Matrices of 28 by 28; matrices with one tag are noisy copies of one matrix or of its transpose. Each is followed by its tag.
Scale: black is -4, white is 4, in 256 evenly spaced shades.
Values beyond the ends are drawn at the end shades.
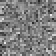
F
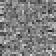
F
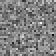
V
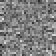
F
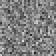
V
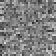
F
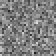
V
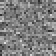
F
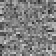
F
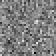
V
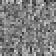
F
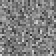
V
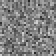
V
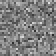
V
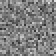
V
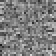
F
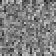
F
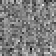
F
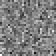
V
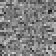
F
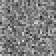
V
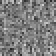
F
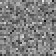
V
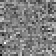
F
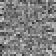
F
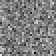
V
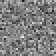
V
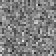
V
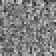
F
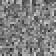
F
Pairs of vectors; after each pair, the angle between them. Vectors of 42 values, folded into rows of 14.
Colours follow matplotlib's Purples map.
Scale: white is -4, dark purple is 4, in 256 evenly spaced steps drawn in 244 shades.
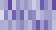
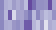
partly opposed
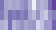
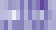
partly opposed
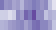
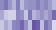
partly aligned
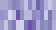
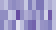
nearly parallel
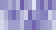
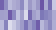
partly aligned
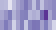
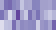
partly opposed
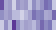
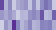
nearly parallel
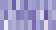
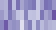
partly opposed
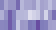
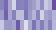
orthogonal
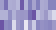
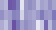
partly opposed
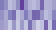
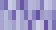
nearly parallel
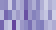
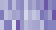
nearly opposite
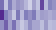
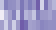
nearly opposite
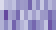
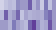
nearly parallel
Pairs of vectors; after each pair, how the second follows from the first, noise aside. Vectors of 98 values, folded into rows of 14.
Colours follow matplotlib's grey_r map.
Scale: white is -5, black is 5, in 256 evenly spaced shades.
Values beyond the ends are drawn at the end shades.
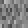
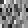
scaled up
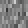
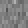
shrunk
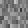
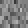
negated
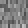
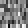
scaled up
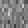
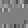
partly zeroed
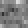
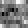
scaled up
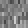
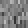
negated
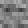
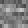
negated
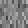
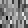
scaled up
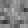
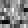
scaled up
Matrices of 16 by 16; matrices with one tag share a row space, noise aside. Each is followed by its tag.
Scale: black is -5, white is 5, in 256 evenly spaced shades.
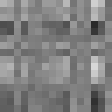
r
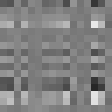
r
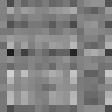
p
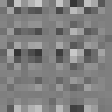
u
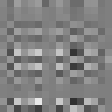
u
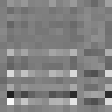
p
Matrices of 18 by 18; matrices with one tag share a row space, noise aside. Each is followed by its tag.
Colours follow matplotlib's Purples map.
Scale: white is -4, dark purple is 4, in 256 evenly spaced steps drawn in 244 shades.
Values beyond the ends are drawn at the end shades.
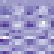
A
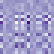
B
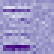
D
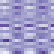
A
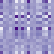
B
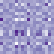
B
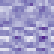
A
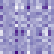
B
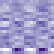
A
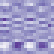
A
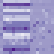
D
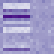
D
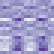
A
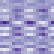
A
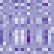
B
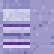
D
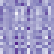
B
